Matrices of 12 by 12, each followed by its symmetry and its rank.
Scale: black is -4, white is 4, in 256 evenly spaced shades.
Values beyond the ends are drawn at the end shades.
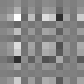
symmetric, rank one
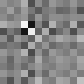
symmetric, rank two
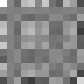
symmetric, rank two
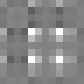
symmetric, rank one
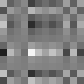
neither, rank one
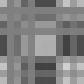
symmetric, rank one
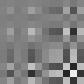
symmetric, rank one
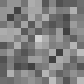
symmetric, full rank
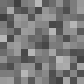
symmetric, full rank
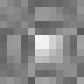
symmetric, rank two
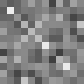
symmetric, full rank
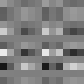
neither, rank one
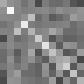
symmetric, full rank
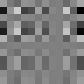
neither, rank one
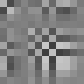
symmetric, rank two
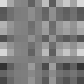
neither, rank one
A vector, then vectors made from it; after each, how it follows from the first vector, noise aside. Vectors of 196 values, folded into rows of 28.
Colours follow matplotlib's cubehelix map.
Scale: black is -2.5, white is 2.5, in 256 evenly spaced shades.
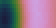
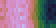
reversed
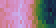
reversed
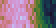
reversed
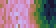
reversed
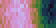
reversed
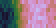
copied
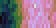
copied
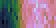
copied
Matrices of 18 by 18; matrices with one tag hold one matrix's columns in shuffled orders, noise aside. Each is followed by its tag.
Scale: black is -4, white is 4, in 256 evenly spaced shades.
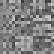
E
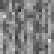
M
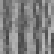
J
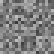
E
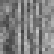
J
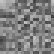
E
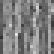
J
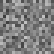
E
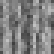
J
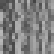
M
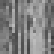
J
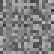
E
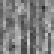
J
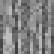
J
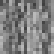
M
